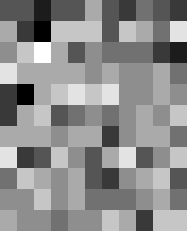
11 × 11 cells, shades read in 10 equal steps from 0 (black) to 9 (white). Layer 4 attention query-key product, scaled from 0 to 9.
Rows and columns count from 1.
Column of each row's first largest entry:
6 11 3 1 5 3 1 1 2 3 7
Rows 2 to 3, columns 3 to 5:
0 7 7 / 9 6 3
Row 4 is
8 6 6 6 6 5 6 5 5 6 4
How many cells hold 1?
2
